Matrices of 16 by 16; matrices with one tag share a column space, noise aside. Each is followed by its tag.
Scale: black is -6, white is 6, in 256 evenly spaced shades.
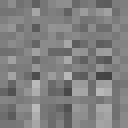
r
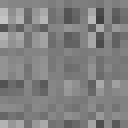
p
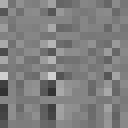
r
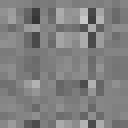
p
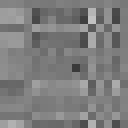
p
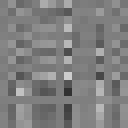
r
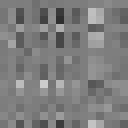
p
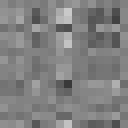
p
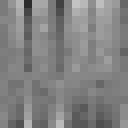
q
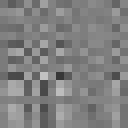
r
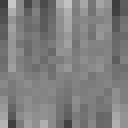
q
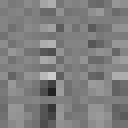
r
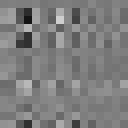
p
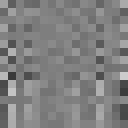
r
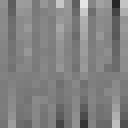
q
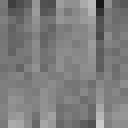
q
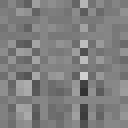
r
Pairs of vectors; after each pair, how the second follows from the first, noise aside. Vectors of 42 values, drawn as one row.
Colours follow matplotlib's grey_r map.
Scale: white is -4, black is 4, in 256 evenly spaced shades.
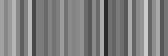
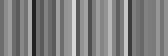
wrapped around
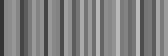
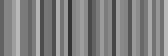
wrapped around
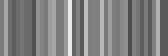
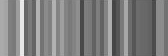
wrapped around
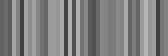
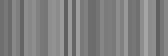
shrunk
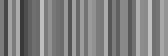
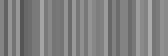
shrunk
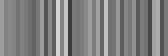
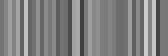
wrapped around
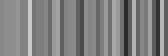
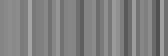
shrunk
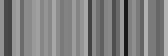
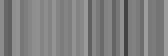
shrunk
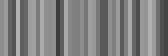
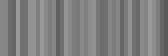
shrunk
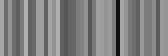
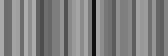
wrapped around
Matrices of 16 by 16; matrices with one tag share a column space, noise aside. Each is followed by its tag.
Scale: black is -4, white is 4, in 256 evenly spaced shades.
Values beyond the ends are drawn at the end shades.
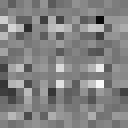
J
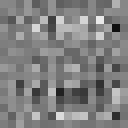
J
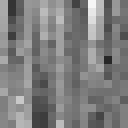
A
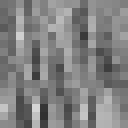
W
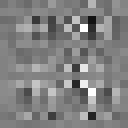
J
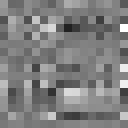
J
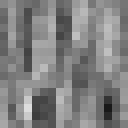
W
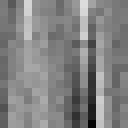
A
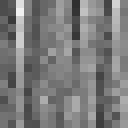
A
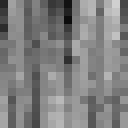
A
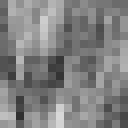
W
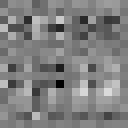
J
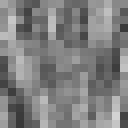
W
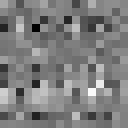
J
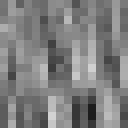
W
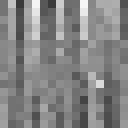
A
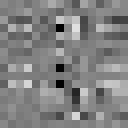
J
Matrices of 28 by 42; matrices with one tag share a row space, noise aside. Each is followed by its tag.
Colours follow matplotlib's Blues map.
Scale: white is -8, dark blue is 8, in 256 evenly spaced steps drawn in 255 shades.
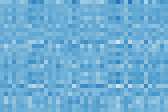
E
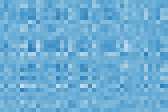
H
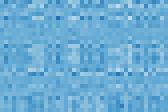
E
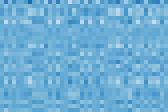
E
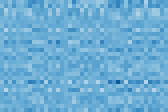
E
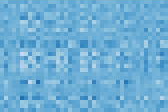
H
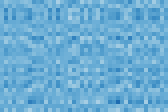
E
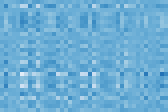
H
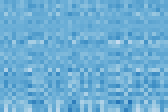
E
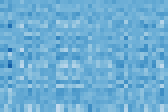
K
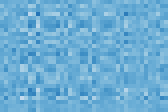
H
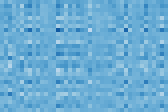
K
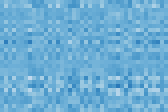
E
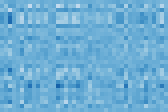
K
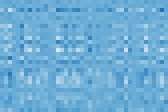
K
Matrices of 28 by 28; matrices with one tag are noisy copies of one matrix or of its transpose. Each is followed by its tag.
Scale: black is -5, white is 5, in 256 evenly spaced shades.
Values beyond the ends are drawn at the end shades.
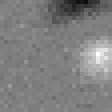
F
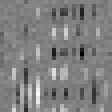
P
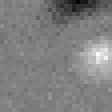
F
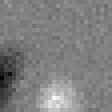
F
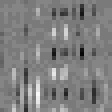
P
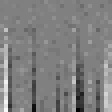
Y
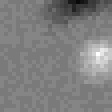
F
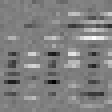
P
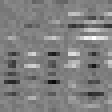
P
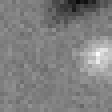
F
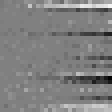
Y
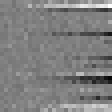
Y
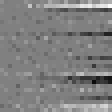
Y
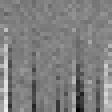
Y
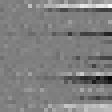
Y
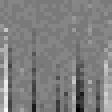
Y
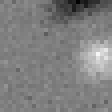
F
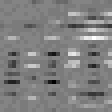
P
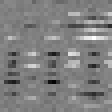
P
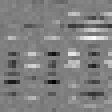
P
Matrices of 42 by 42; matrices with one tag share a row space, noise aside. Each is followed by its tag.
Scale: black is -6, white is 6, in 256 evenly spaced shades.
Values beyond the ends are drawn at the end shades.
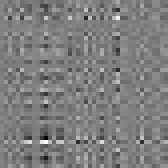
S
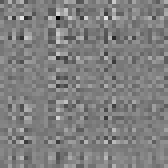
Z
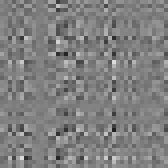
Z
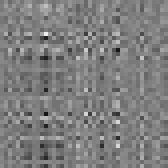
S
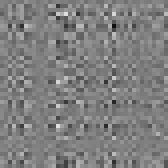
Z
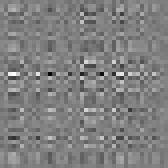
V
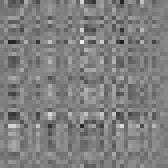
V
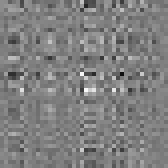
V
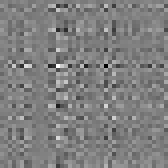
Z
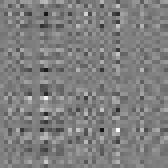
S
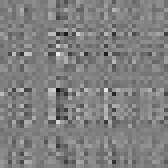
Z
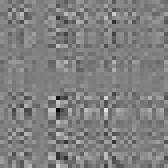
Z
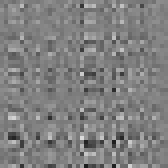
V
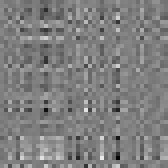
S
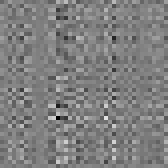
Z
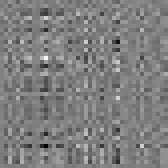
S
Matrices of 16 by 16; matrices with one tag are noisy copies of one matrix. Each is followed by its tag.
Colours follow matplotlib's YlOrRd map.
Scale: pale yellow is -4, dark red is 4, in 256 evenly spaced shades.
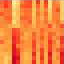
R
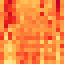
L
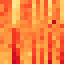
R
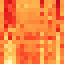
L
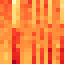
R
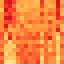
L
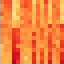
R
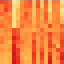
R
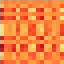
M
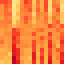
R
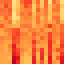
R
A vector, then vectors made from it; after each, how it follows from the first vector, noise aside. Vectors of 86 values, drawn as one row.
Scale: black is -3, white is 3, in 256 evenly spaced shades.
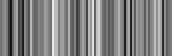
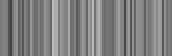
shrunk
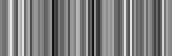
negated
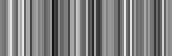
negated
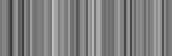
shrunk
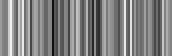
negated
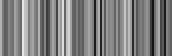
wrapped around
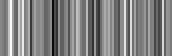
negated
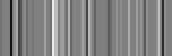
partly zeroed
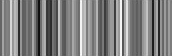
wrapped around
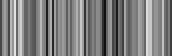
wrapped around
